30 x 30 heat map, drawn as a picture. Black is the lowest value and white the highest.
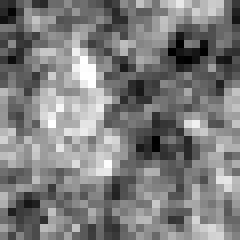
The histogram is bell-shaped. The field is mottled with small blotches. The top right is the ninth with the lowest average. No row or column stands out.
